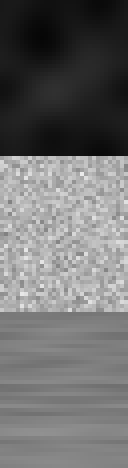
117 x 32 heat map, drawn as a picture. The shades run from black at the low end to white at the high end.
It is made of 3 by 1 panels. Panel 1,1: very low, smooth, faint in contrast. Panel 2,1: high, fine-grained. Panel 3,1: middling, streaked across, faint in contrast.
